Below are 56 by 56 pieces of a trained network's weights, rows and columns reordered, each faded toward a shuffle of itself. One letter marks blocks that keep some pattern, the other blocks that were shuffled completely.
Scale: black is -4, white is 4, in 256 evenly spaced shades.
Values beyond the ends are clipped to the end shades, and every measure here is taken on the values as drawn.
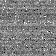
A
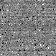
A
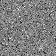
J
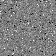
J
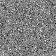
J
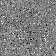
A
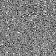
A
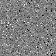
A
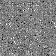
A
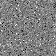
J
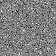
J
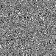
A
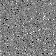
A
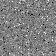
J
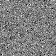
J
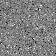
J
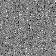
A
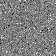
J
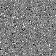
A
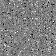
A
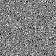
A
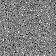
J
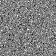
J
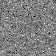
J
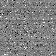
A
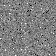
J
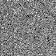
A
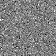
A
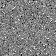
J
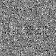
A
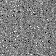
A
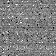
A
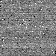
A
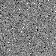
J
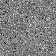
J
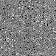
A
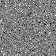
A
